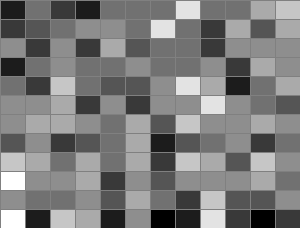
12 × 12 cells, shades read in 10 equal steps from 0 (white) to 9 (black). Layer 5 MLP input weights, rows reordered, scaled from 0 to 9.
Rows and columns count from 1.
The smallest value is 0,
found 2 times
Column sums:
52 61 51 59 63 53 65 50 46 62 56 51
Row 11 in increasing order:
2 3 4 4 4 5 5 5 6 6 6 7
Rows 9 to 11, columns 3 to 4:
5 3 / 4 3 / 5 4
